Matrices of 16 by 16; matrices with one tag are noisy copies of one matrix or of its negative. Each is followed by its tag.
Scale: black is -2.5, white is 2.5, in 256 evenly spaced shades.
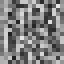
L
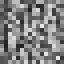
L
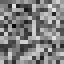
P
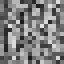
L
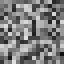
P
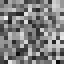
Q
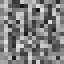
L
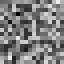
P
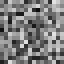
Q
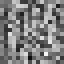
L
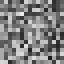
Q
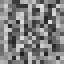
L
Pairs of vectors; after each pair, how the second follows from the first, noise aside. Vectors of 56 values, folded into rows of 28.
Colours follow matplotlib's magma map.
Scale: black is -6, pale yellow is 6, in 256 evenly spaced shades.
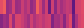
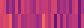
wrapped around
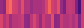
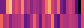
scaled up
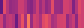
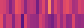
wrapped around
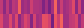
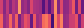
scaled up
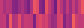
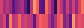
scaled up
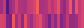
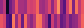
scaled up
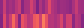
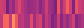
wrapped around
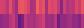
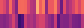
scaled up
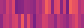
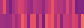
wrapped around
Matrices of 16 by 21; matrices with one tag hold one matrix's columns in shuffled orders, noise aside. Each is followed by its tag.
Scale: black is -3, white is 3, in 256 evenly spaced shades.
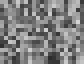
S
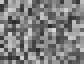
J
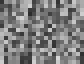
S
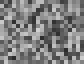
J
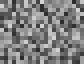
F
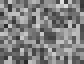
F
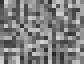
S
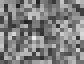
J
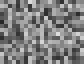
F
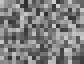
F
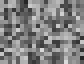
S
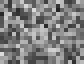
F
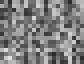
S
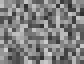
F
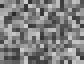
F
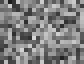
F
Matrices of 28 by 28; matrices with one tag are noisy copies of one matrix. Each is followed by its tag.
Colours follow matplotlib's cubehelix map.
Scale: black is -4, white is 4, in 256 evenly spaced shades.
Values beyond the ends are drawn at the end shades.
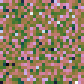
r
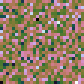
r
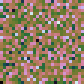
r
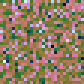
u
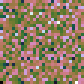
r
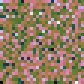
r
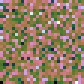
r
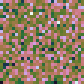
r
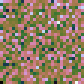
r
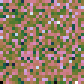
r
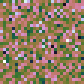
u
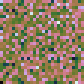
r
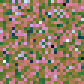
u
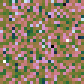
u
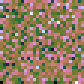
r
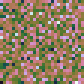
r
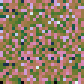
r
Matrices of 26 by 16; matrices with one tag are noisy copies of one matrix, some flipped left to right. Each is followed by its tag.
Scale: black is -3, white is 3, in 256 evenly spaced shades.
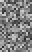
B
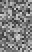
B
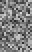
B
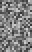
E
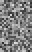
E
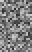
B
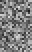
B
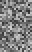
B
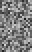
E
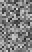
B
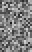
E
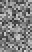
B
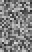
E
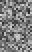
B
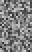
E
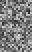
B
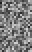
E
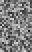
E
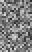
B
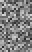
B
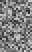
B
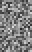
E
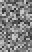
B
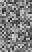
B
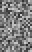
E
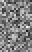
B
